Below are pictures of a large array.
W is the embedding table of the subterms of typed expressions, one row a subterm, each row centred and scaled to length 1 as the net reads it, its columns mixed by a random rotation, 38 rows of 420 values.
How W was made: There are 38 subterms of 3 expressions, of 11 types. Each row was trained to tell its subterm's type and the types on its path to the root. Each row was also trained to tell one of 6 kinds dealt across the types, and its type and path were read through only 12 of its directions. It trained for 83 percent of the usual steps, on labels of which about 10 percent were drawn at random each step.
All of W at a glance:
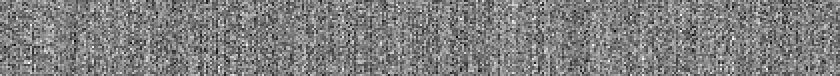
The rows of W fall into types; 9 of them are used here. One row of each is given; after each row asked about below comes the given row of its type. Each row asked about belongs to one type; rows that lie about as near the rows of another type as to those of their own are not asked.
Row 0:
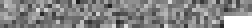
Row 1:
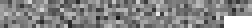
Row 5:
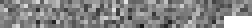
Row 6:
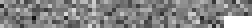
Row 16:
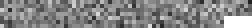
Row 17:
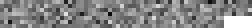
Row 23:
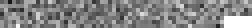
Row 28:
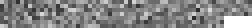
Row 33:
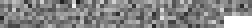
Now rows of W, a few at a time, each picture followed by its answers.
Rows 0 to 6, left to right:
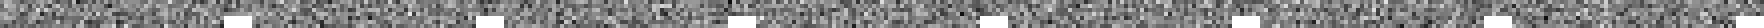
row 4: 1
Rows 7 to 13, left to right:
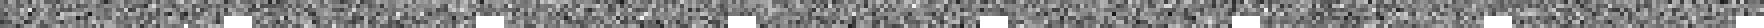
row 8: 0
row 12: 16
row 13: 17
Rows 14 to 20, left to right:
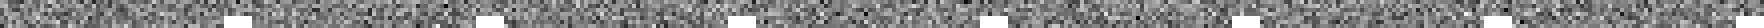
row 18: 5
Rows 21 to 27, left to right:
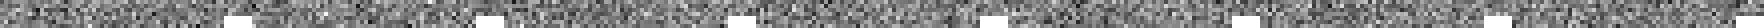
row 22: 6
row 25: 17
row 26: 16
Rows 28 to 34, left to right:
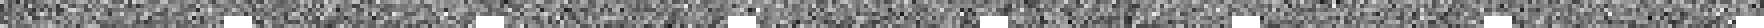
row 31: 5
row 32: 0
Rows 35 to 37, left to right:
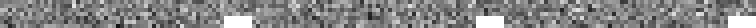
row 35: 16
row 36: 1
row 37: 5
